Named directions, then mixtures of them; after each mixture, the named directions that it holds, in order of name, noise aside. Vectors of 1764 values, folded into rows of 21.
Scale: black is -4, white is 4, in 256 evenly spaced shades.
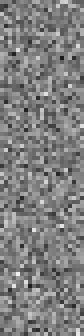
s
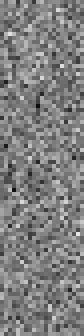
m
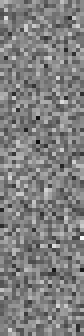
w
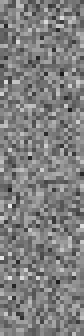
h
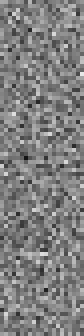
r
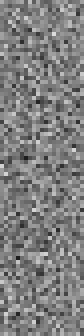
r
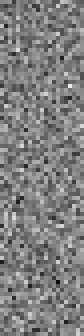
h, s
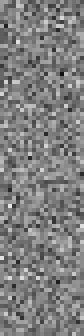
h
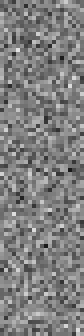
m, s, w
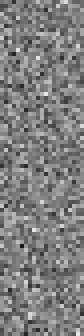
s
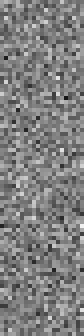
h, w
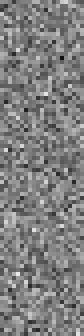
s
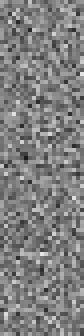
r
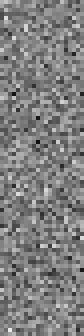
w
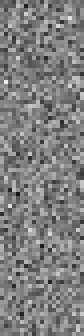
h, m, w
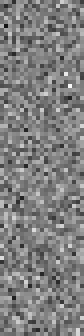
h, s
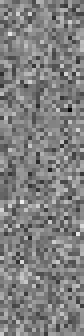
h, m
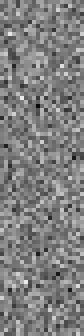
m, s
